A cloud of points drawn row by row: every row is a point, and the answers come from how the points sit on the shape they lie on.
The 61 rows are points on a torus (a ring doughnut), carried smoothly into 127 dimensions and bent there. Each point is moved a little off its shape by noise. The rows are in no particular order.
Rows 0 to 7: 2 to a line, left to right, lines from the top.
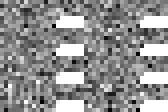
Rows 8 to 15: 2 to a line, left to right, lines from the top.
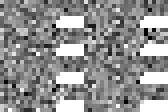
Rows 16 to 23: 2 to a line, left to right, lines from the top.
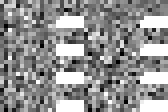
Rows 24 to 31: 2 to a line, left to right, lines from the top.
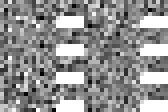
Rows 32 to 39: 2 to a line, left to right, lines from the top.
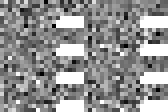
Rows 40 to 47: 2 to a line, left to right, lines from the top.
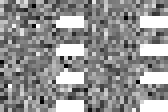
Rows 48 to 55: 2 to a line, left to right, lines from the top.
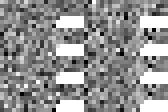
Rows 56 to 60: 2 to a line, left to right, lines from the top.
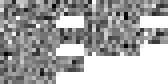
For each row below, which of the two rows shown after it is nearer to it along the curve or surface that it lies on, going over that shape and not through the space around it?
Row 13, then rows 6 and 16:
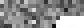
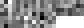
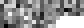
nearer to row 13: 16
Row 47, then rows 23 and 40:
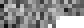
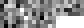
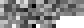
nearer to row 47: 23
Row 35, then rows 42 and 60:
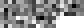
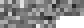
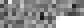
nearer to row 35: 42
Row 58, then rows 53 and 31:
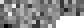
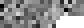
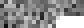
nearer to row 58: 31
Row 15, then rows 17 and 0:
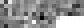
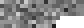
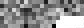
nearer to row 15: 17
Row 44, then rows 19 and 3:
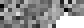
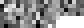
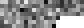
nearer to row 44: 19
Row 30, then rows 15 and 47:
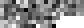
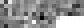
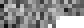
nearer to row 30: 15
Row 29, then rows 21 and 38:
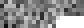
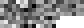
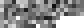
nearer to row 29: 38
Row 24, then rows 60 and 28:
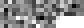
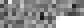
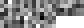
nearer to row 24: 28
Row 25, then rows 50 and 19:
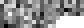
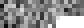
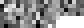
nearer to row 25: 19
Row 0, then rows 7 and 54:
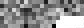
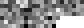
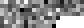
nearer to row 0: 7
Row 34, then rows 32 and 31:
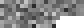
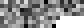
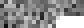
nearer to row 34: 32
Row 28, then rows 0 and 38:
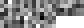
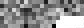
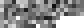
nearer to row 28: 38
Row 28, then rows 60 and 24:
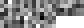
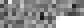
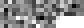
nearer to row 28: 24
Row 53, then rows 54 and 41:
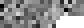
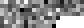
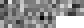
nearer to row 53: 54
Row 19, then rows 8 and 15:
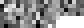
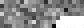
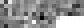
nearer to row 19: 8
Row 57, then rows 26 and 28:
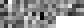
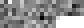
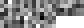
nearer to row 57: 28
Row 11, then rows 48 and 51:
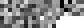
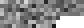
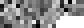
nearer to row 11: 51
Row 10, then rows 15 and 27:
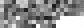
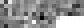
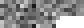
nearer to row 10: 27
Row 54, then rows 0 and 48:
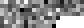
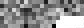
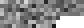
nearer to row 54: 48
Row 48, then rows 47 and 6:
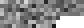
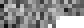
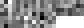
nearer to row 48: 47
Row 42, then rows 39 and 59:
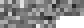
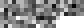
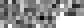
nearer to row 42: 39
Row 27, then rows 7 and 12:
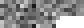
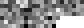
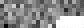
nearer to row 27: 7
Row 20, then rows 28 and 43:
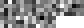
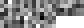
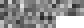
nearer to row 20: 28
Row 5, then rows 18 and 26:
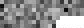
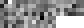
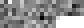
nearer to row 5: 18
